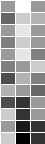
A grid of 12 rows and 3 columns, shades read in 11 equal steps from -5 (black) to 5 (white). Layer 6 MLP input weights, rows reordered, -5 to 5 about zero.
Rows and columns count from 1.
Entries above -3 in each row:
3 3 3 3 3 3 3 3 2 2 1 1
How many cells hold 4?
2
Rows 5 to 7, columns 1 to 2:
1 4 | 0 1 | -2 2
